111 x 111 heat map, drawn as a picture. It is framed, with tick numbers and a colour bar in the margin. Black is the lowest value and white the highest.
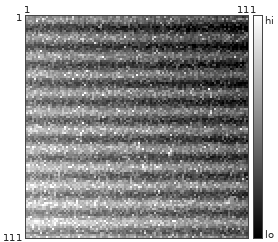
The ninth with the highest average is the bottom left. There is an overall slope up to the bottom left. Stripes running across repeat 12 times from top to bottom. The top right is the ninth with the lowest average.
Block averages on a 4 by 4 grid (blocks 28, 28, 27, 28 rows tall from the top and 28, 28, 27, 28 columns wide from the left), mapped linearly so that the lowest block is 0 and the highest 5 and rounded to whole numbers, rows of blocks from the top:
3 2 1 0 | 3 3 2 1 | 4 3 2 1 | 5 4 3 2
